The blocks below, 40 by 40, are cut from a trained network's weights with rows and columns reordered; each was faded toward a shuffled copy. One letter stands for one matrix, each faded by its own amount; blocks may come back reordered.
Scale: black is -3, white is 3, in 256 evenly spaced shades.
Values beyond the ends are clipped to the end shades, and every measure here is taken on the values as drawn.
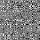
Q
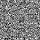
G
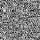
G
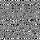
Q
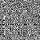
G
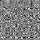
Q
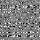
Q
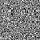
G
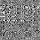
Q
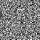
G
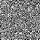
G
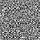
G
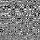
Q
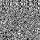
G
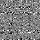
Q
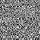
G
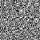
G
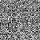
G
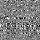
Q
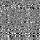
Q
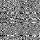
Q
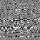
Q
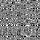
Q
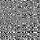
Q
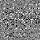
Q
